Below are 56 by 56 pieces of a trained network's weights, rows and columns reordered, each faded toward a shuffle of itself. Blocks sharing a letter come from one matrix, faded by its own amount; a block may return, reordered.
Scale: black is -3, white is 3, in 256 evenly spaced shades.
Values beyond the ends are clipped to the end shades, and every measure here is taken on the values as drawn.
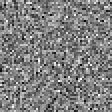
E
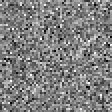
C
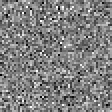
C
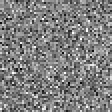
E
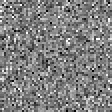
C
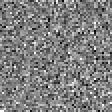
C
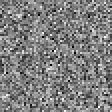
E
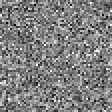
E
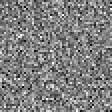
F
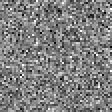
E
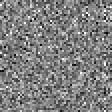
C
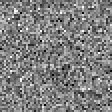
F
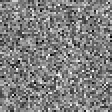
E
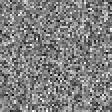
E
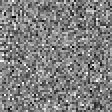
E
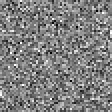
E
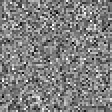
F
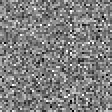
F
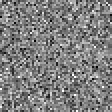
E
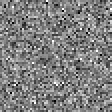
F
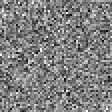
F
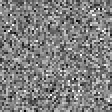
E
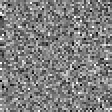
C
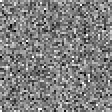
E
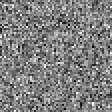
F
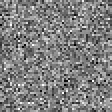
F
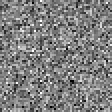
F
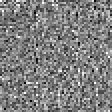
F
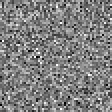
F
